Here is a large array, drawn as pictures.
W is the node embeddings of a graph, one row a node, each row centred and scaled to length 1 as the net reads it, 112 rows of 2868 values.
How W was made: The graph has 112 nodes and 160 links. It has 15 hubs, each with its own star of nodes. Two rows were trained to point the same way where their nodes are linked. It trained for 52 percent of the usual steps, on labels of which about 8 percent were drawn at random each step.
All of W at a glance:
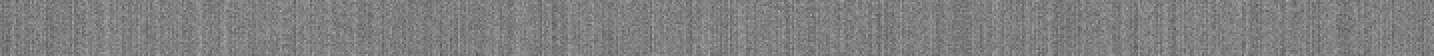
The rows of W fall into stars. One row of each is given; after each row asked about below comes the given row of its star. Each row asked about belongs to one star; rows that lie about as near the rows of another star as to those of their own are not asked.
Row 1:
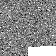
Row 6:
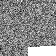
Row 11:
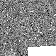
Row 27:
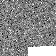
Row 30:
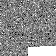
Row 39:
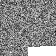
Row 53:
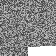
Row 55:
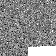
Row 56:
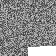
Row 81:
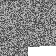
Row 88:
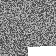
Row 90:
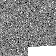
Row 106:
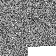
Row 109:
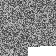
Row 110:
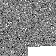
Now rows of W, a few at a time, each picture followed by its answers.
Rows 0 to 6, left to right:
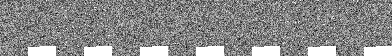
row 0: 81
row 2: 109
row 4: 11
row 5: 6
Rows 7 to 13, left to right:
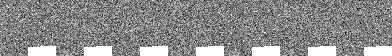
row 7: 90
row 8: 106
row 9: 30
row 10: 27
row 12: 110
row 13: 90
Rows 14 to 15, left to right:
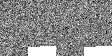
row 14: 6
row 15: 81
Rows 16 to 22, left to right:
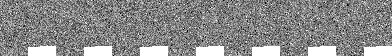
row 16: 109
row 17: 110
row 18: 56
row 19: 109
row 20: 106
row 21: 81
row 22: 88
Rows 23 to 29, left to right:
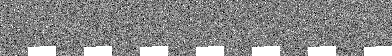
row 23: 88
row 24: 11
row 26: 1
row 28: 30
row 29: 53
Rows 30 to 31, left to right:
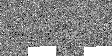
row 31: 39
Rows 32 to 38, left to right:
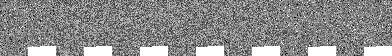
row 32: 90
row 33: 39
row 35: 81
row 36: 27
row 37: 109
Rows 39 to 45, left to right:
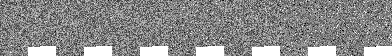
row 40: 27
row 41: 1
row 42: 88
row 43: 56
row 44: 30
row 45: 88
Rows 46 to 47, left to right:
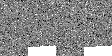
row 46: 110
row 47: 106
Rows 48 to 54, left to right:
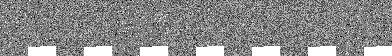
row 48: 1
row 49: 106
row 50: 6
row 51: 56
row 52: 106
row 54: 55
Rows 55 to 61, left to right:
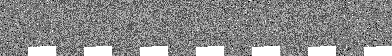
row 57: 6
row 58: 30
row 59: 30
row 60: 90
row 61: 11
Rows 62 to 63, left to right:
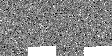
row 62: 27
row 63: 53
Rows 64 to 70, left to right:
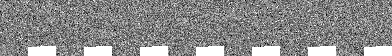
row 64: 90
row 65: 53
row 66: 11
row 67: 106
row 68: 1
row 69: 88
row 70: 55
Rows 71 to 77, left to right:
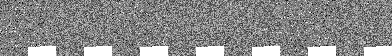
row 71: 53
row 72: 55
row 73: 88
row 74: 30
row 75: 81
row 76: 88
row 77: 11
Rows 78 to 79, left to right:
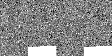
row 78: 90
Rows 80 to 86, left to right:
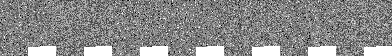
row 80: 55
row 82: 6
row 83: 110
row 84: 53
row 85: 53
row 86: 106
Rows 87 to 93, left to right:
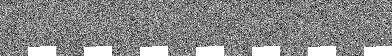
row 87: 39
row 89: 6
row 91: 1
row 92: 39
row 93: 1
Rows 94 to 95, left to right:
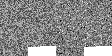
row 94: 27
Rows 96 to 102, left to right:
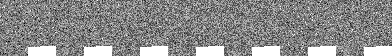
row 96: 6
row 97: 109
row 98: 81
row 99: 88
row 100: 11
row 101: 53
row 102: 39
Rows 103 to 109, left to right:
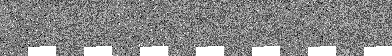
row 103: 81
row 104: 6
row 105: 109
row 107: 90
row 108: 1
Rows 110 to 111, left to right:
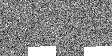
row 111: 27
